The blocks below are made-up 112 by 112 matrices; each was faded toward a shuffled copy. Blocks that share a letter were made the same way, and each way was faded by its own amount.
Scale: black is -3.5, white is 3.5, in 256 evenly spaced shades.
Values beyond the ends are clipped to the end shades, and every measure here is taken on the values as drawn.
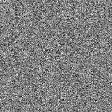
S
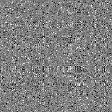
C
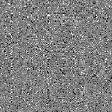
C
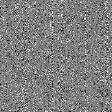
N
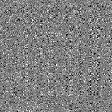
C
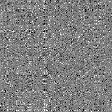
C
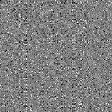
C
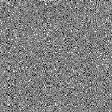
C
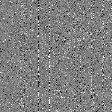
N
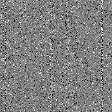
N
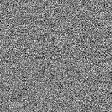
S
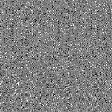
C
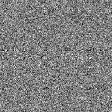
S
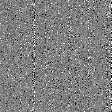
N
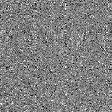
C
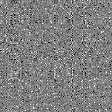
C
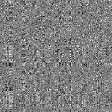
C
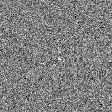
S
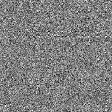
S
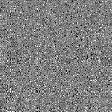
C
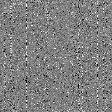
N
